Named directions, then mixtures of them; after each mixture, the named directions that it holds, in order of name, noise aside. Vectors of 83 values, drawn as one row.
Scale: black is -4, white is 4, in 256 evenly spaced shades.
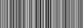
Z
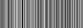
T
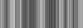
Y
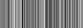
T, Y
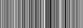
T, Y, Z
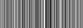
T, Y, Z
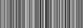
T, Z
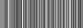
T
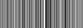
T, Y, Z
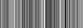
T, Y, Z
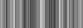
Y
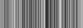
T, Y, Z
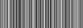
Z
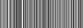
T, Z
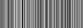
T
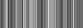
T, Y, Z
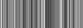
Y, Z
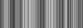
Y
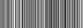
T, Y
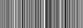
T, Y, Z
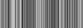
T, Y, Z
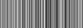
T, Y, Z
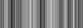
Y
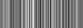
Y, Z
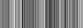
T, Y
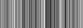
T, Y, Z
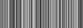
T, Y, Z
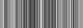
T, Y
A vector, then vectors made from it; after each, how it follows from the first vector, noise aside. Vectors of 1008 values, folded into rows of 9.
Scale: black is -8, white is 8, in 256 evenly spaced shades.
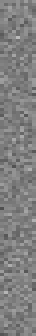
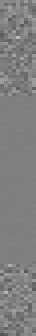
partly zeroed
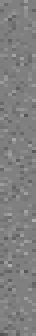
partly zeroed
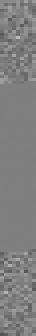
partly zeroed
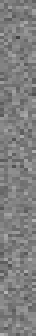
sign-scrambled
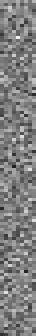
scaled up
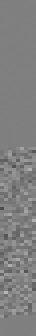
partly zeroed
